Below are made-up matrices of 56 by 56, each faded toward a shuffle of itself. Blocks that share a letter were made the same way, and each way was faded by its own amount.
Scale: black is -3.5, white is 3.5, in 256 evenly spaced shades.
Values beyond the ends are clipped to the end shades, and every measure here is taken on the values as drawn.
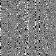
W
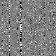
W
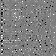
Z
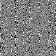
W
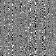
W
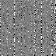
W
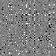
Z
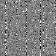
W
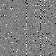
Z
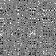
Z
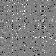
Z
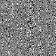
W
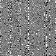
W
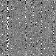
W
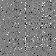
Z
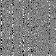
W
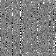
W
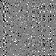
Z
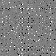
Z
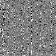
W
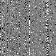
W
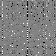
Z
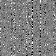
W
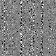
W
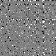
Z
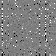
Z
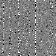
W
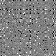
Z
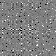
Z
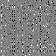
Z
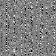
W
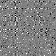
Z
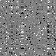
Z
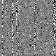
W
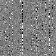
W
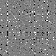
Z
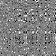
Z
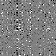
Z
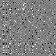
Z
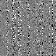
W
